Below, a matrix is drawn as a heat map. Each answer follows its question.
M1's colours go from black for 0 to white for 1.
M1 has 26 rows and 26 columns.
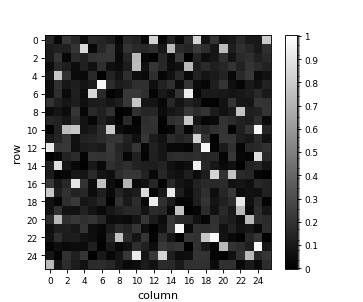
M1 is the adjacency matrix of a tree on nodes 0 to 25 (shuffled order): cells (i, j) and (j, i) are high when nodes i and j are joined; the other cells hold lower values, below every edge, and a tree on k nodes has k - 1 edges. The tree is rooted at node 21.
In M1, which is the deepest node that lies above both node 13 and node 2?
24
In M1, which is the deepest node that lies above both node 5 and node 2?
10
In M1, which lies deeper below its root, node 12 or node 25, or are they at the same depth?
node 25
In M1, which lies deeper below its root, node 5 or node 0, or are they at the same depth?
node 5
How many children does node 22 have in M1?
2
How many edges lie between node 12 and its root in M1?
5
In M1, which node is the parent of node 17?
0
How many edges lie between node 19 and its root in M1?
2
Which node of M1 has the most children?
10
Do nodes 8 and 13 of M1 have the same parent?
no
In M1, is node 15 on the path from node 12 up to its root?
yes
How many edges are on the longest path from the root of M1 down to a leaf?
17
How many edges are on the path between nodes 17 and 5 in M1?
10
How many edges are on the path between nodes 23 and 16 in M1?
4
